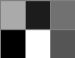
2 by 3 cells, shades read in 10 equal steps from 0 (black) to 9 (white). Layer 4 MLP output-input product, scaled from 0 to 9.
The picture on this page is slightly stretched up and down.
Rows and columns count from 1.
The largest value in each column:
6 9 4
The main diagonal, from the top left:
6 9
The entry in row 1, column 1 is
6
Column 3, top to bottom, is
4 3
